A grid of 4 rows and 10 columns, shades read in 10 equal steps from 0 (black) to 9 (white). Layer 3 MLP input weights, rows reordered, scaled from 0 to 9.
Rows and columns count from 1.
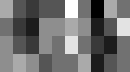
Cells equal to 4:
9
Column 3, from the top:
2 1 2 5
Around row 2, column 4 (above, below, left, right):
3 5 1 5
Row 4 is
5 6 5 3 4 4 6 1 3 4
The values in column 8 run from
0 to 2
